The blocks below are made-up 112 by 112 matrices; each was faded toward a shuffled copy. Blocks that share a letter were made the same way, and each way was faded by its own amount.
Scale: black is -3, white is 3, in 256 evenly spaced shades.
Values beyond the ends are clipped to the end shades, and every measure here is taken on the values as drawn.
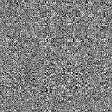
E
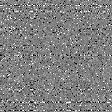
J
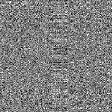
E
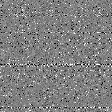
J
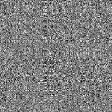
E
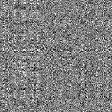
E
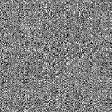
E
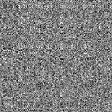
E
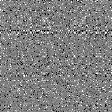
J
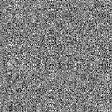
E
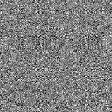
E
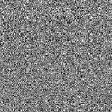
E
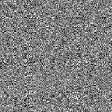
E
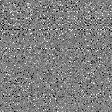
J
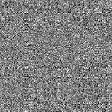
E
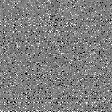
J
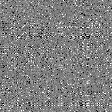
J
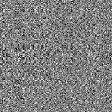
E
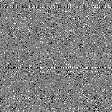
J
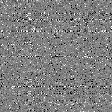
J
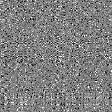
J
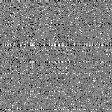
J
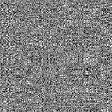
E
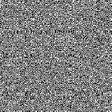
E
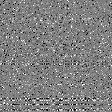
J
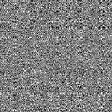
E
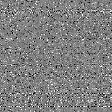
J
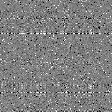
J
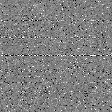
J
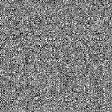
E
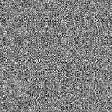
E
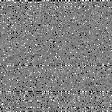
J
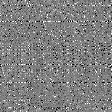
J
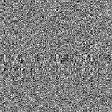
E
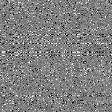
J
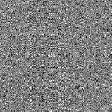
E
